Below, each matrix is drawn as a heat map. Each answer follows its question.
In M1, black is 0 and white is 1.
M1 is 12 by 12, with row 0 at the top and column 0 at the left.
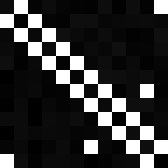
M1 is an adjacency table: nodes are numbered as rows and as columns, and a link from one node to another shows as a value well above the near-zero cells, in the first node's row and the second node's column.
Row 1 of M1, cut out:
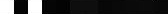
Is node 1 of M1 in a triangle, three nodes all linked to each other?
no
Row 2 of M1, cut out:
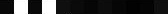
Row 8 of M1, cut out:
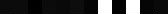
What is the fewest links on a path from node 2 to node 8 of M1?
6
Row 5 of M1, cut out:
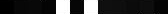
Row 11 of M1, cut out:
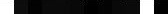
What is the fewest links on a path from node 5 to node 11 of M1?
3
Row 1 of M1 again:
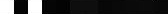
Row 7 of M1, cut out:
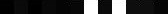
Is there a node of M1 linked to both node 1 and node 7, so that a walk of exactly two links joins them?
no
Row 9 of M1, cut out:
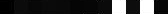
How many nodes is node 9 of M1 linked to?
2
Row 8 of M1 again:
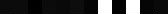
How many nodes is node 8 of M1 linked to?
2
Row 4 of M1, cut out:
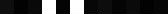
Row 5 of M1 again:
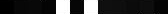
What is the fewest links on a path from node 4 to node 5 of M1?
1
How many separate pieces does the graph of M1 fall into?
1
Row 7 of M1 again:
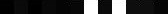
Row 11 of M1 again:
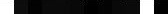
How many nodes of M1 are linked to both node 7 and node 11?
0
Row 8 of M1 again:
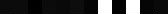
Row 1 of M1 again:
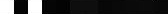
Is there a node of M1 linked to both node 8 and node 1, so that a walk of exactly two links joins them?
no
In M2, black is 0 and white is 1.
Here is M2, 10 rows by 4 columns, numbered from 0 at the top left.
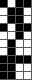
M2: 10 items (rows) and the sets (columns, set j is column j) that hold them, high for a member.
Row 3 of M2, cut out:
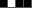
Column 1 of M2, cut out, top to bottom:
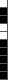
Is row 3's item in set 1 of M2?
yes
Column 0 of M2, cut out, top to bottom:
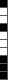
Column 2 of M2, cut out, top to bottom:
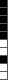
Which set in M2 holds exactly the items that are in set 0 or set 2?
3
